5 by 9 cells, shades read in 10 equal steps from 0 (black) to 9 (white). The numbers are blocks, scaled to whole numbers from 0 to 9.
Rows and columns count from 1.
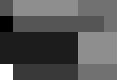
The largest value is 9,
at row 5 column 1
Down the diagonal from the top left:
3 3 1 1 2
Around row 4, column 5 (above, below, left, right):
1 2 1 1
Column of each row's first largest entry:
2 9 7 7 1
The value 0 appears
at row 2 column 1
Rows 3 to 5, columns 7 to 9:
5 5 5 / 5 5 5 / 4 4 4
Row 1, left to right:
3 5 5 5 5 5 4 4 4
